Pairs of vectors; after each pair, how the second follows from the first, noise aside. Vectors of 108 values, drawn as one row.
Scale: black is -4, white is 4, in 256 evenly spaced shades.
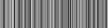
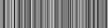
copied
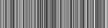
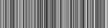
copied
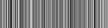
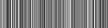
sign-scrambled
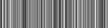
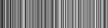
sign-scrambled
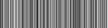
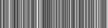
sign-scrambled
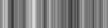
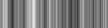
copied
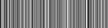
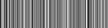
copied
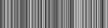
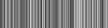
copied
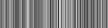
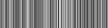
copied
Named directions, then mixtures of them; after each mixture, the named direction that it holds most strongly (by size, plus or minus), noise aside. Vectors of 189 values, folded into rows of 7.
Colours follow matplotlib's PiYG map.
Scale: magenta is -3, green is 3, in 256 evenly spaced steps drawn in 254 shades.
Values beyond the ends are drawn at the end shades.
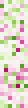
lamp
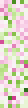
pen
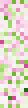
pen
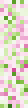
pen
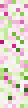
pen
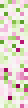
lamp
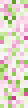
pen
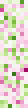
lamp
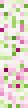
lamp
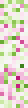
lamp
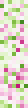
lamp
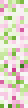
lamp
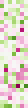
lamp
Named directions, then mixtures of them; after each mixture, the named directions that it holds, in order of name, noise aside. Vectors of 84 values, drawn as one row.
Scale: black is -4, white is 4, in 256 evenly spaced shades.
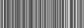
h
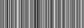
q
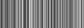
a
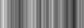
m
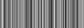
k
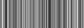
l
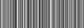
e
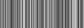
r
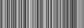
a, m, q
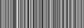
a, e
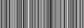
e, l, r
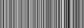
h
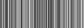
l, q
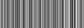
h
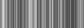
a, m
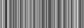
l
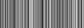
a, e, r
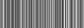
h, r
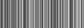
a, h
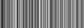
e, l, m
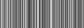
a, e, q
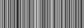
q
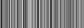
a, e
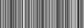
e, r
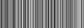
a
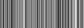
q, r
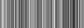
k, m, q
